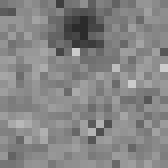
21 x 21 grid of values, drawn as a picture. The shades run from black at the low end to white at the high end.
Stripes: none. Dips: one, in the top middle. Histogram: skewed, a long tail of low values. Odd rows or columns: none. Ninth with the lowest average: top middle.
